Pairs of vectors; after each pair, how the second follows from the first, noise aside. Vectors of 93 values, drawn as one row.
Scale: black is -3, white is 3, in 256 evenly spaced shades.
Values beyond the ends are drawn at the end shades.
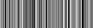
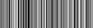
shuffled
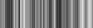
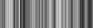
negated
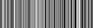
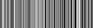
copied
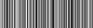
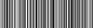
copied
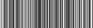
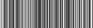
copied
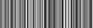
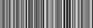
negated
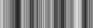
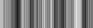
copied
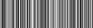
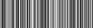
copied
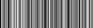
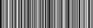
sign-scrambled
